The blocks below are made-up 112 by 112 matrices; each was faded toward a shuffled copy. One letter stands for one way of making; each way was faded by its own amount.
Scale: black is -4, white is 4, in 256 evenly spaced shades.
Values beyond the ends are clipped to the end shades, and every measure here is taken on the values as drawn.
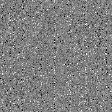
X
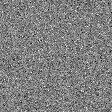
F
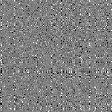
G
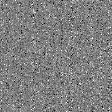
X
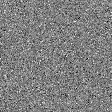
F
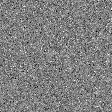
F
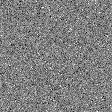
F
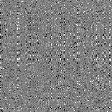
G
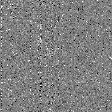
X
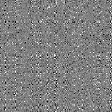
G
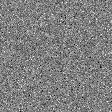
F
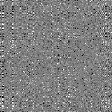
G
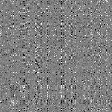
G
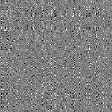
G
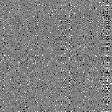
G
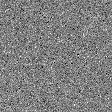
F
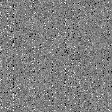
X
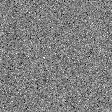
F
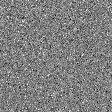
F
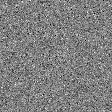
F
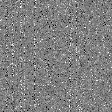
X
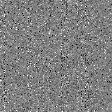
X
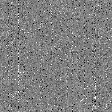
X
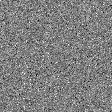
F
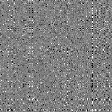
G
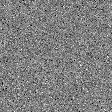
F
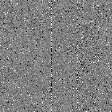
X
